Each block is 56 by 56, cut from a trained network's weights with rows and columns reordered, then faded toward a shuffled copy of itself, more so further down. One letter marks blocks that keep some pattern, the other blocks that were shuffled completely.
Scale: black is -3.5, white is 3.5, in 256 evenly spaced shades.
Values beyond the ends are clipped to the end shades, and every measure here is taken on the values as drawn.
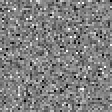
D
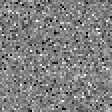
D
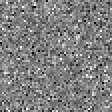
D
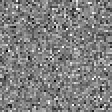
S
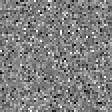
D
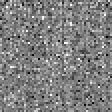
S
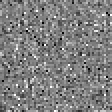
S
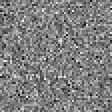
S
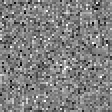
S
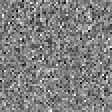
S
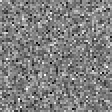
D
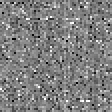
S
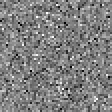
D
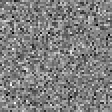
D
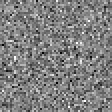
S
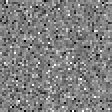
D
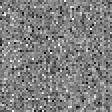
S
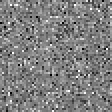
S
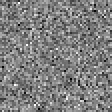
S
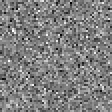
D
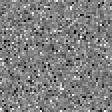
D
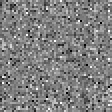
S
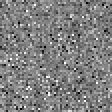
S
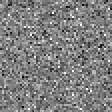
D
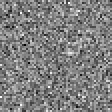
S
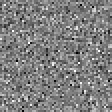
D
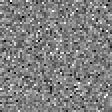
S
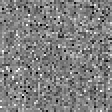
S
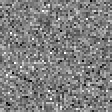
D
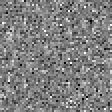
D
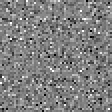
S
